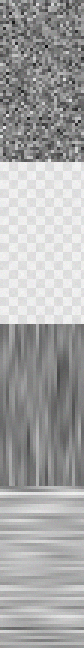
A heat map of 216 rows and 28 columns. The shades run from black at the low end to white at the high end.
It is made of 4 by 1 panels. Panel 1,1: middling, fine-grained, strong in contrast. Panel 2,1: very high, checkered, faint in contrast. Panel 3,1: middling, streaked downward. Panel 4,1: high, streaked across.
